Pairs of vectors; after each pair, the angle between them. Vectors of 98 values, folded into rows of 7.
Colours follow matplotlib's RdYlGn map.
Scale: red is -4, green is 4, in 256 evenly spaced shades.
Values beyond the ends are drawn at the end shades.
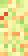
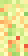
orthogonal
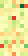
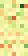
nearly parallel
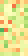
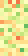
partly aligned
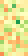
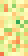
nearly parallel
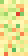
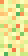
nearly opposite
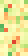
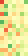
orthogonal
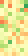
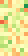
nearly parallel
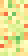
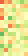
orthogonal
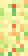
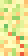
orthogonal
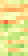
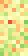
partly aligned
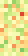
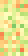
partly opposed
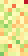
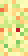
orthogonal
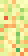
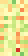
nearly opposite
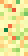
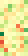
orthogonal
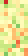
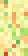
nearly opposite
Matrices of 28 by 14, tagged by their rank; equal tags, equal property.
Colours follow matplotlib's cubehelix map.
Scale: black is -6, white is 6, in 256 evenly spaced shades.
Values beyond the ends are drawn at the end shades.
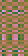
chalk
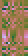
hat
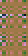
chalk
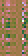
hat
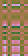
chalk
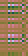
chalk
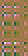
chalk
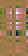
chalk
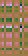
chalk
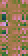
hat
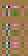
chalk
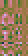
hat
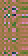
hat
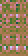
hat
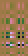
chalk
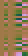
chalk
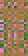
hat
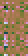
hat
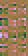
hat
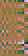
hat
